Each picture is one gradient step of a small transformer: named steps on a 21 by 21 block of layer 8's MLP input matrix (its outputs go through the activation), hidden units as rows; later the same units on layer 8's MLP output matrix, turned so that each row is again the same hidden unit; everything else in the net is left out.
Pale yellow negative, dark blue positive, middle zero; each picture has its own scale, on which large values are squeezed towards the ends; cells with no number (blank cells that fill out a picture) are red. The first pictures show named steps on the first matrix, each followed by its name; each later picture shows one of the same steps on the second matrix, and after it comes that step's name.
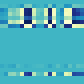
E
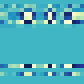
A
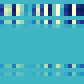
E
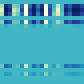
A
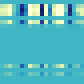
A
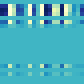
E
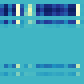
A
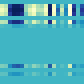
E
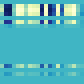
A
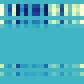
E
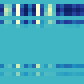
A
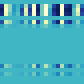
E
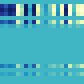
E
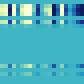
A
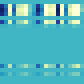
A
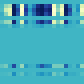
A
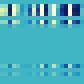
E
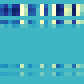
E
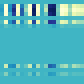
A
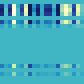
E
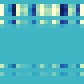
A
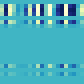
E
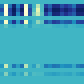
A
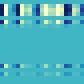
A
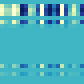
A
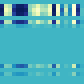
E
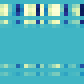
A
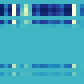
A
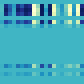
E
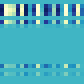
A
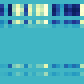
E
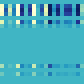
E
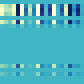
E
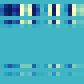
A
